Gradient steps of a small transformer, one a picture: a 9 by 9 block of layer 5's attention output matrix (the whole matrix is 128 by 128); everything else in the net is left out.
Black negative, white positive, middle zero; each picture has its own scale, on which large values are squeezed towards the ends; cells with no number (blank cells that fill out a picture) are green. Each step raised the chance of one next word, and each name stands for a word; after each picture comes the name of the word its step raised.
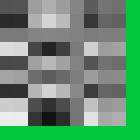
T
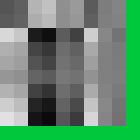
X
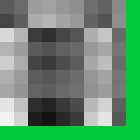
X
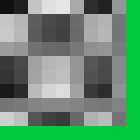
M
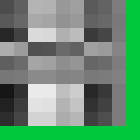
T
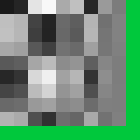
M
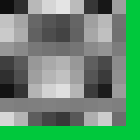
M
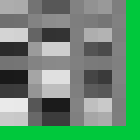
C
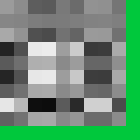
C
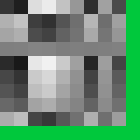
M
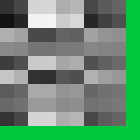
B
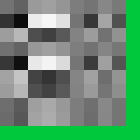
B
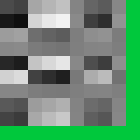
B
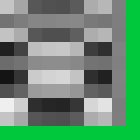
C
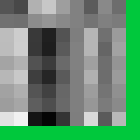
X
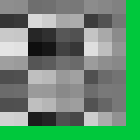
T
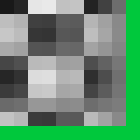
M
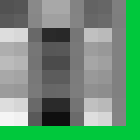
X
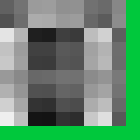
X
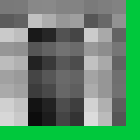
X
